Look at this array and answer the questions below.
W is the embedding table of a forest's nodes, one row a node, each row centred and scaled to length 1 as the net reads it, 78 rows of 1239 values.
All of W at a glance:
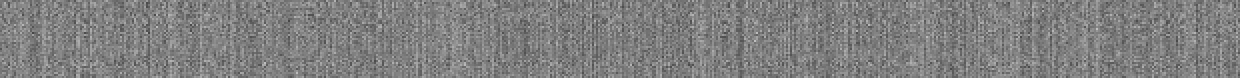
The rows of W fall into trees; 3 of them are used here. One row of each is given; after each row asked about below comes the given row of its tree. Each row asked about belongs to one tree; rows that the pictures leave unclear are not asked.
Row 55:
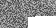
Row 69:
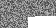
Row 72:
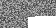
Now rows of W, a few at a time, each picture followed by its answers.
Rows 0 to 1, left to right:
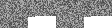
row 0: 55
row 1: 69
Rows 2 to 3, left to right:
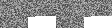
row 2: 72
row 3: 72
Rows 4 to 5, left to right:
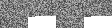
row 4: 72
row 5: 72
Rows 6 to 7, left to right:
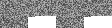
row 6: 72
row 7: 72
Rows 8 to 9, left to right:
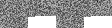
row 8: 55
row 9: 69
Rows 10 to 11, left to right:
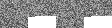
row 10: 72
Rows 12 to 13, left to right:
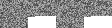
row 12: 72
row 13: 69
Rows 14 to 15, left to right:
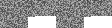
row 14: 69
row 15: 69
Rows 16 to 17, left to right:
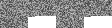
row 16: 72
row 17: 69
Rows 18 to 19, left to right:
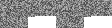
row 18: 69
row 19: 55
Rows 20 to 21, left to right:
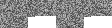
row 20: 55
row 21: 55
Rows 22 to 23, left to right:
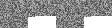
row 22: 55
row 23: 55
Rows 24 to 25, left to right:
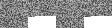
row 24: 72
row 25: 72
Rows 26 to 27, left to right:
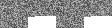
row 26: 69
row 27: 69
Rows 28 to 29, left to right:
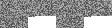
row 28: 72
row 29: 55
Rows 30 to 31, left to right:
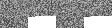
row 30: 72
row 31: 72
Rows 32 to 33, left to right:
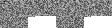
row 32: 55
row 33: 55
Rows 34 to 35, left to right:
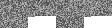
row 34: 69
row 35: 72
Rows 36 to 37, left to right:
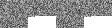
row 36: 55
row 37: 55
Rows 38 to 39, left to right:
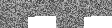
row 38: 72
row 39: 55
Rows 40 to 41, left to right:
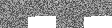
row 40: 55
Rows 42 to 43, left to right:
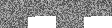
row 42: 55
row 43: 69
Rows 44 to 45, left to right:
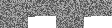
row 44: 72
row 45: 55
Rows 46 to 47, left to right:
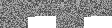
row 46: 72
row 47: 55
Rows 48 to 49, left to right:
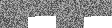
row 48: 72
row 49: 55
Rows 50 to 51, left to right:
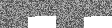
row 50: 72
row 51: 55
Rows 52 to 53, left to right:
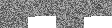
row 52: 72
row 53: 55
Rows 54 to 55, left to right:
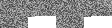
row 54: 72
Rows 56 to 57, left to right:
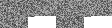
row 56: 69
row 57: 72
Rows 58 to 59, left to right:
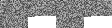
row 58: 72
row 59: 55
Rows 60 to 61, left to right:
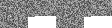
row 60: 69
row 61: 69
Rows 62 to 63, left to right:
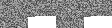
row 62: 72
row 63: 72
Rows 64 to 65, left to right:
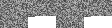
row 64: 72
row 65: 72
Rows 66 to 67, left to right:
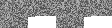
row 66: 55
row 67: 55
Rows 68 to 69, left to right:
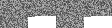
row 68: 72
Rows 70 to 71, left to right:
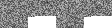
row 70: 69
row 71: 55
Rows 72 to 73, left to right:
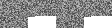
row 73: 55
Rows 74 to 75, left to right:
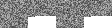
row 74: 55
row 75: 69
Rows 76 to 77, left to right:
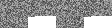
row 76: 69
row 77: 55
